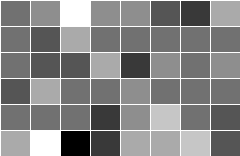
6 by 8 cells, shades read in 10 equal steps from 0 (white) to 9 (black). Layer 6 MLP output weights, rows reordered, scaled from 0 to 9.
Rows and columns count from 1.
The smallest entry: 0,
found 2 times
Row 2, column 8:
5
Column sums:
29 24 28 31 27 25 29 29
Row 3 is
5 6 6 3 7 4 5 4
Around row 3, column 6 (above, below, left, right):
5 5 7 5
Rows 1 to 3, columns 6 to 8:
6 7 3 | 5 5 5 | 4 5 4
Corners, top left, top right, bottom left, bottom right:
5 3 3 6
